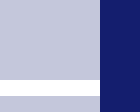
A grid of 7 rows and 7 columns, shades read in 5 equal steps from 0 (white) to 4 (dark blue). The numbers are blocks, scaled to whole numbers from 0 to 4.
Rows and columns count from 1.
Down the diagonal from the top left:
1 1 1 1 1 4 4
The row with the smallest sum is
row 6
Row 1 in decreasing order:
4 4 1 1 1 1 1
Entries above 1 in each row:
2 2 2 2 2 2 2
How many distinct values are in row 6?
2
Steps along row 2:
same same same same up same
